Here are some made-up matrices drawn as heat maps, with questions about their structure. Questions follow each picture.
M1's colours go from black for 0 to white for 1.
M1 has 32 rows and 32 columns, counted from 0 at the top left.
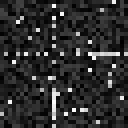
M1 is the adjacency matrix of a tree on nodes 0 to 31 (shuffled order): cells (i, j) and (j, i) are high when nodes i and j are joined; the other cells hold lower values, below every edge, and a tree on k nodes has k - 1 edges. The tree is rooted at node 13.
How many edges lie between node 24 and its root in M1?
1
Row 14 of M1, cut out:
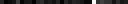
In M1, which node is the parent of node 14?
23
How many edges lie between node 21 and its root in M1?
2
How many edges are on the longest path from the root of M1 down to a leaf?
2
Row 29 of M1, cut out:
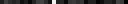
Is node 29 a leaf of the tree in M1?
yes
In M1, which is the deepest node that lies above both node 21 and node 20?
27
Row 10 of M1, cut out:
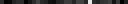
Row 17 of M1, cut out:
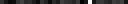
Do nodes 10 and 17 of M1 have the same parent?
yes
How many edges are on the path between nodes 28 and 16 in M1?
1
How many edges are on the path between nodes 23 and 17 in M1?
3
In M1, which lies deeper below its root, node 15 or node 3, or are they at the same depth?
node 3
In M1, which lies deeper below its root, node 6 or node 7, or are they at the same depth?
node 7
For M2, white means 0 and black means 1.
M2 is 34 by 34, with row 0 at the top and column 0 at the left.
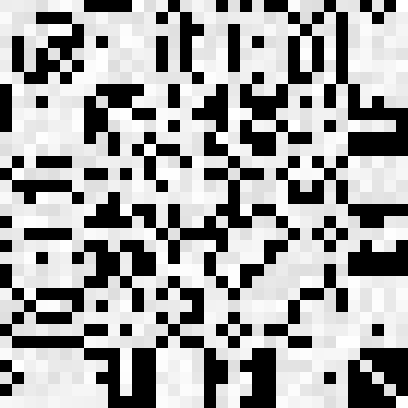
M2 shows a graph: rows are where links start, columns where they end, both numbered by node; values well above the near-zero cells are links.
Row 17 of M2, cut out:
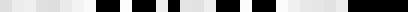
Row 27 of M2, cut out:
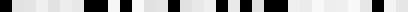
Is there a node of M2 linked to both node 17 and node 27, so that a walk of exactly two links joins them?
yes
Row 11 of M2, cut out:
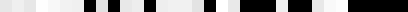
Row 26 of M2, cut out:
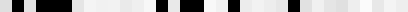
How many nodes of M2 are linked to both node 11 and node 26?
1
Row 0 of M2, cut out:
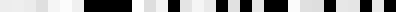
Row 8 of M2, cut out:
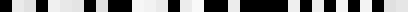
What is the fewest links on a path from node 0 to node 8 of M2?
1
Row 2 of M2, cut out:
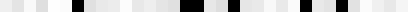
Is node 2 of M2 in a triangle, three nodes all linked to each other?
yes
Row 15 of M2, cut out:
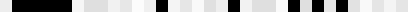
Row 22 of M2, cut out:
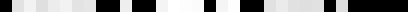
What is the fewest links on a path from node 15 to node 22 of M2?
3
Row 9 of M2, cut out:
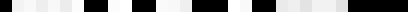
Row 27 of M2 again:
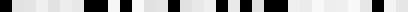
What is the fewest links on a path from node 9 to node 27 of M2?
2
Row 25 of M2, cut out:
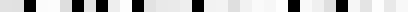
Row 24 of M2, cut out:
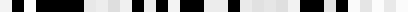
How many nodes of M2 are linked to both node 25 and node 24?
4
